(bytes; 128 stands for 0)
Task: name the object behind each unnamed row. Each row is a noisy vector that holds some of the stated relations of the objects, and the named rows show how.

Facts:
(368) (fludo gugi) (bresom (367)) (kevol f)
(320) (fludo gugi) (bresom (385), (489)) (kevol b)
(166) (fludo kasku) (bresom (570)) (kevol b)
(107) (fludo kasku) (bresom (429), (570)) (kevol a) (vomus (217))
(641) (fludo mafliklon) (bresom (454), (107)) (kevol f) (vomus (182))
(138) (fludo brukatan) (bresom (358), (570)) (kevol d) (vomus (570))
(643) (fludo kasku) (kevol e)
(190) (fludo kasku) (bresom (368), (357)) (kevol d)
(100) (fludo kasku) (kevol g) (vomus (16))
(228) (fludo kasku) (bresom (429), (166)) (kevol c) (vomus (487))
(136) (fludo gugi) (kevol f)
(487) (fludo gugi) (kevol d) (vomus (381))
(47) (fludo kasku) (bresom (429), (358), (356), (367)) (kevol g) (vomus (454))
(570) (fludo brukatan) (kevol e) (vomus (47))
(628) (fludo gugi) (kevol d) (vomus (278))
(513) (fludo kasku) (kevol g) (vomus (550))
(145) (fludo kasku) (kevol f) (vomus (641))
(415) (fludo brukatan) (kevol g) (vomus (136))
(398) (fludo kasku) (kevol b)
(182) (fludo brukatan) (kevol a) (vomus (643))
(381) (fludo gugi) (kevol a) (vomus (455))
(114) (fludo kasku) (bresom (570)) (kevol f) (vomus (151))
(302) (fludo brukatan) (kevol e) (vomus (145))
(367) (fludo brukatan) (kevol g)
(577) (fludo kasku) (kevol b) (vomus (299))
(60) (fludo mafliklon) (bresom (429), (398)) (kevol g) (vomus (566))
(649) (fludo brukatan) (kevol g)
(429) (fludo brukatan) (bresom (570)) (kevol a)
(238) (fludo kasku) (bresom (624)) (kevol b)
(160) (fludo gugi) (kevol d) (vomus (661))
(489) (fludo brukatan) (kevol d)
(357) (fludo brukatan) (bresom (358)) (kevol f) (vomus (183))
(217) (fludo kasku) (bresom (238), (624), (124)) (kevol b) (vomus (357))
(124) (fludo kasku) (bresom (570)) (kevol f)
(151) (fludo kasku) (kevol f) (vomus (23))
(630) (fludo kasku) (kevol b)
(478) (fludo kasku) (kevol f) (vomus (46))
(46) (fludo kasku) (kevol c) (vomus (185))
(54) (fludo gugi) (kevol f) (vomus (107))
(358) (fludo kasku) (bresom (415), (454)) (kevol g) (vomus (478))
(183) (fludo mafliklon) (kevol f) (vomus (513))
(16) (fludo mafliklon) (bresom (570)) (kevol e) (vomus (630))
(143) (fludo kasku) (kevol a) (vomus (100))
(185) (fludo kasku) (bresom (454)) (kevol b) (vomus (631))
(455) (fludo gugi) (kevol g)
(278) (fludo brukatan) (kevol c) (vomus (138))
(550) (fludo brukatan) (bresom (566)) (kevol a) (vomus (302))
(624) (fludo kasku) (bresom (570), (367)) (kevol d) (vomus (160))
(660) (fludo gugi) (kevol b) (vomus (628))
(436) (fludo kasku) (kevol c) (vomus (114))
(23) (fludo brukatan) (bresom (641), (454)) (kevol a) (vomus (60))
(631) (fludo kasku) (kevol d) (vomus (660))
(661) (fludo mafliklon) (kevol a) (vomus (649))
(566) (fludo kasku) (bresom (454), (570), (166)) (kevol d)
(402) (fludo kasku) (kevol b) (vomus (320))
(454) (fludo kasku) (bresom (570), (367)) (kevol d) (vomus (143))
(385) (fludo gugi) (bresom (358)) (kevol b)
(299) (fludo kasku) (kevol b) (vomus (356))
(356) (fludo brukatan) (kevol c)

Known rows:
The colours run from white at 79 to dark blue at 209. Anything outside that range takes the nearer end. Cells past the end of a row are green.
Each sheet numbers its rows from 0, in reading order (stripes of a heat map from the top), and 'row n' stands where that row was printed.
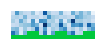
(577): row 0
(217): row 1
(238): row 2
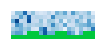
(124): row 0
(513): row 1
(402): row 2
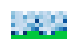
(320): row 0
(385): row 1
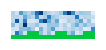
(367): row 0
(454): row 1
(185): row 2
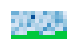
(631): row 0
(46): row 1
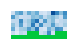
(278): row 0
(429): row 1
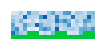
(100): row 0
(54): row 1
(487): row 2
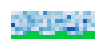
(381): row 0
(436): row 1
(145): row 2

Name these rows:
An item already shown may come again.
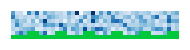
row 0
(550)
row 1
(238)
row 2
(357)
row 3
(151)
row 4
(381)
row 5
(54)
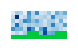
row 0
(183)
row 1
(513)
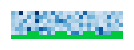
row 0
(357)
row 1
(151)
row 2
(649)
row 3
(513)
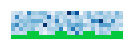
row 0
(661)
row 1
(16)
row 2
(190)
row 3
(624)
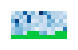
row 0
(124)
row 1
(185)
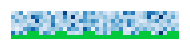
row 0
(489)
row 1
(415)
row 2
(183)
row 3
(643)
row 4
(138)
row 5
(566)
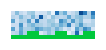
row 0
(643)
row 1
(182)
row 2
(429)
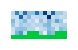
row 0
(107)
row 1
(228)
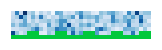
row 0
(398)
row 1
(302)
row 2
(455)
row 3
(478)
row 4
(114)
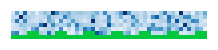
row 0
(166)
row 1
(60)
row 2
(356)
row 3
(358)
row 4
(185)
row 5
(136)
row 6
(641)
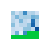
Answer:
(660)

